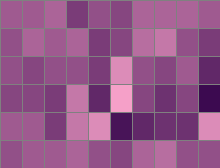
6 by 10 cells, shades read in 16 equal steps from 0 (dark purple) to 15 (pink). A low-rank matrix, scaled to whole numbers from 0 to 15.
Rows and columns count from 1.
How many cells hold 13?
3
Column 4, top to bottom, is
5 9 7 11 11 9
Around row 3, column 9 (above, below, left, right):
7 6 6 3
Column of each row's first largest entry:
3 8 6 6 5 8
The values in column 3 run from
5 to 9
